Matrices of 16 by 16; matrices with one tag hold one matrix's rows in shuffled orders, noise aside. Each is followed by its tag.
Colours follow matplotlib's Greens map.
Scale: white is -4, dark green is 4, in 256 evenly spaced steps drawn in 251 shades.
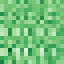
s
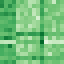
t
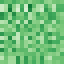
s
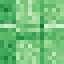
t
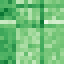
t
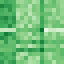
t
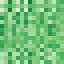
s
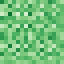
s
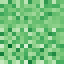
s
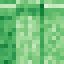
t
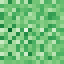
s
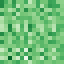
s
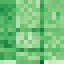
t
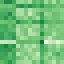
t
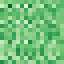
s
